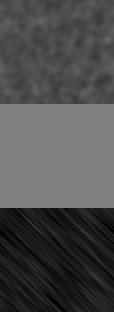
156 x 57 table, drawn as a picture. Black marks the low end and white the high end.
The table splits into 3 rows of 1 panel. Panel 1,1: low, blotchy, faint in contrast. Panel 2,1: middling, flat. Panel 3,1: very low, slanting down to the right, faint in contrast.
